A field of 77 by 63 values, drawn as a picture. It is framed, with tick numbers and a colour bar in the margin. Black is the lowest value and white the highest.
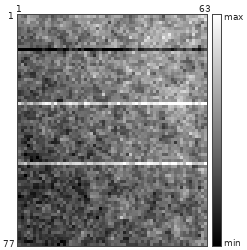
Odd lines: rows 12, 30 and 50. Ninth with the highest average: top right. Ninth with the lowest average: bottom left. Slope: up to the top right. Stripes: none. Mirror symmetry: none.
